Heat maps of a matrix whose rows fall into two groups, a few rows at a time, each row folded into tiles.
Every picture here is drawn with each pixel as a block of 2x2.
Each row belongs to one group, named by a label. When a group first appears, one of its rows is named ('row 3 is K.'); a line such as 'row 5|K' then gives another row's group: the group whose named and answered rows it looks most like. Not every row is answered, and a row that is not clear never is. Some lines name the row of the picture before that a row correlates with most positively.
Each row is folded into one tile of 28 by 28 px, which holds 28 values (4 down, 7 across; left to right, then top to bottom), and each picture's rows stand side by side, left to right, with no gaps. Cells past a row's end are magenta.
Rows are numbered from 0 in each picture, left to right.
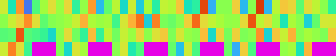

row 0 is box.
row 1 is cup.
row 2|box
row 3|cup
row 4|cup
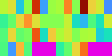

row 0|cup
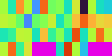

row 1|box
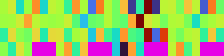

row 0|cup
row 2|cup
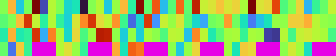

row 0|cup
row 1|box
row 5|box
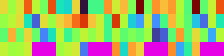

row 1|box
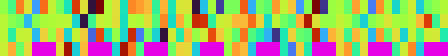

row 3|box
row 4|box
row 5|cup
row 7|box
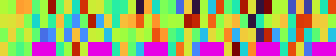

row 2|box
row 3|box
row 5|box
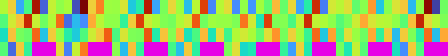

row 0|cup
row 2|cup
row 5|cup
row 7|cup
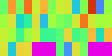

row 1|cup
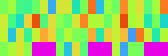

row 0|box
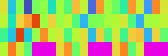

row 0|box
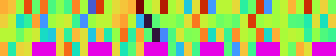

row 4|cup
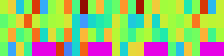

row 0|cup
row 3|cup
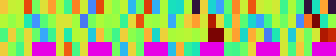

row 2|cup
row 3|box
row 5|box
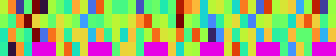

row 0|cup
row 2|box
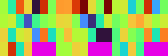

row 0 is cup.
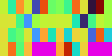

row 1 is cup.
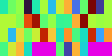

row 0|box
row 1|cup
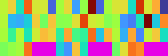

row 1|cup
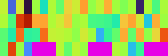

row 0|box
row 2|box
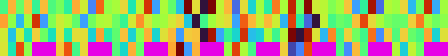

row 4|box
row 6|cup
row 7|cup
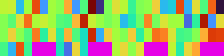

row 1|cup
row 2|box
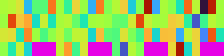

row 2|cup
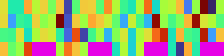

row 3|cup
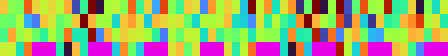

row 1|cup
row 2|box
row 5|cup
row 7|box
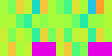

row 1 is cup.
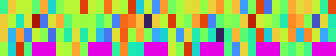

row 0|box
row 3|box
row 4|cup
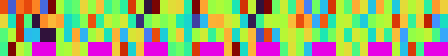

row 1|box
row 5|box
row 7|box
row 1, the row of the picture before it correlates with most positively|0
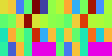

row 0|cup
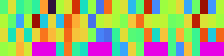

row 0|box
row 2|cup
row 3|cup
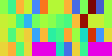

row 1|cup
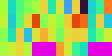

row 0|box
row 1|box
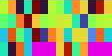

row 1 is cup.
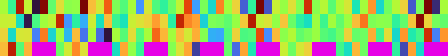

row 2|box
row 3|box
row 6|cup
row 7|cup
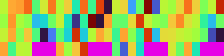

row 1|box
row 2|cup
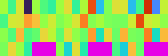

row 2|cup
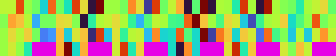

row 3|cup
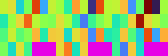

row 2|cup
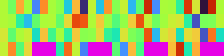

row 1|box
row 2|cup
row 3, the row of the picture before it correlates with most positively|1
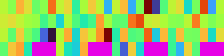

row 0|box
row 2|cup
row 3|cup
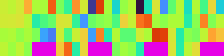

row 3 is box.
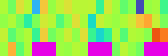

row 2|box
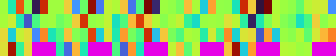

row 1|cup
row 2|cup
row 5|box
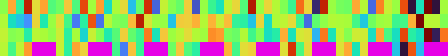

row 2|cup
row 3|box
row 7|cup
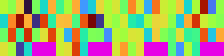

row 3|cup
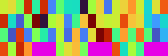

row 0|box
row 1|box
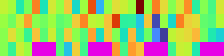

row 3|box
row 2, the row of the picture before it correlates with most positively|0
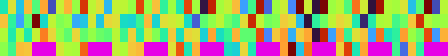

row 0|box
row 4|cup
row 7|cup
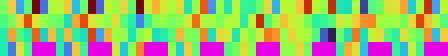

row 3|cup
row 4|box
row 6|box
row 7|cup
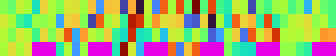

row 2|box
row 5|box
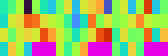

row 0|box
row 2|cup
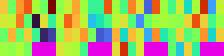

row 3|cup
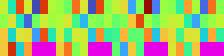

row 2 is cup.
